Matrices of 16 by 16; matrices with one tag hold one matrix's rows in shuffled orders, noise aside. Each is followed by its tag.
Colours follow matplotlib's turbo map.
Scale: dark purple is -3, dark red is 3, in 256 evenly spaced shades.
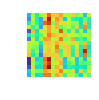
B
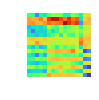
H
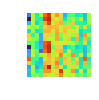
B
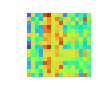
B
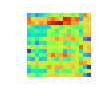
H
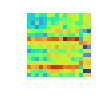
H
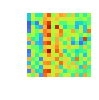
B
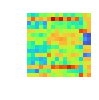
H
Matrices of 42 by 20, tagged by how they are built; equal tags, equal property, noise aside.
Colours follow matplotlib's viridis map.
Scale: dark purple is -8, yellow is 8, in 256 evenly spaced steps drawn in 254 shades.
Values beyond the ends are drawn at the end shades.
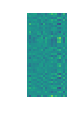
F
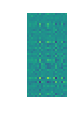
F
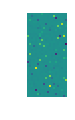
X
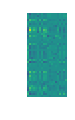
F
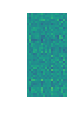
F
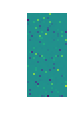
X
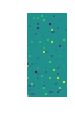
X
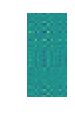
F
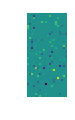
X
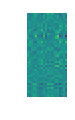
F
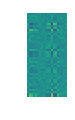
F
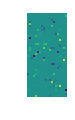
X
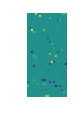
X
